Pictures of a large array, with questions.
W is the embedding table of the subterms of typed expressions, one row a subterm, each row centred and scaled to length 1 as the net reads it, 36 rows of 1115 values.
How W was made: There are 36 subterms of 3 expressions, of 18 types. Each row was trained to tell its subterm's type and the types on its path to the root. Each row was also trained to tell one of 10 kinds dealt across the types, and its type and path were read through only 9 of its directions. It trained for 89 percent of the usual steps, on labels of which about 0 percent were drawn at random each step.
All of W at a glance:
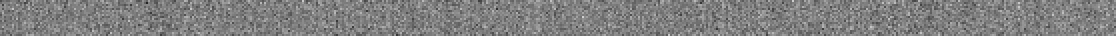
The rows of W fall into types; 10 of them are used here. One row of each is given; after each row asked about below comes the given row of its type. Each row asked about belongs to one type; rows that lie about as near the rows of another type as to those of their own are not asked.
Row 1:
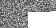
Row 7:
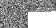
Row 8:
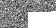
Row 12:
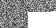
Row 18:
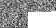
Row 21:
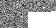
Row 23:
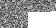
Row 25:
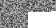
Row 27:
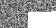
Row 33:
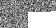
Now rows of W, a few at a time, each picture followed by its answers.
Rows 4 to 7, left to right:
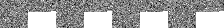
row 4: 25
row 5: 27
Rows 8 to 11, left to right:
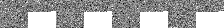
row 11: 1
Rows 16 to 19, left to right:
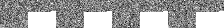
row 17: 12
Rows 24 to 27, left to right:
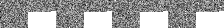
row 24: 23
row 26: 23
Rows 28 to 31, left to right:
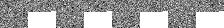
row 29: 1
